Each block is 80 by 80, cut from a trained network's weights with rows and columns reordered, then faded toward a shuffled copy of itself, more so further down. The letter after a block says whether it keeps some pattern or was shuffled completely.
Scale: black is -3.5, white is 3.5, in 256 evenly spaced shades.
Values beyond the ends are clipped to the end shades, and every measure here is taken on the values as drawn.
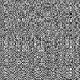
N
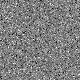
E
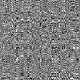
N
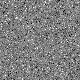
E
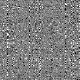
N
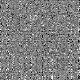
N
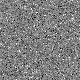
E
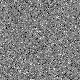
E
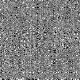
N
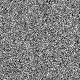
E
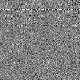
N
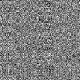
N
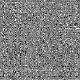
N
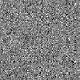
N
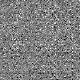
N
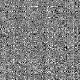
N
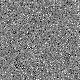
E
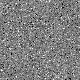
E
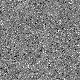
E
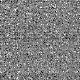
N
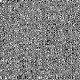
N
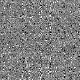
N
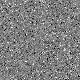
E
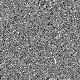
E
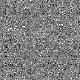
N
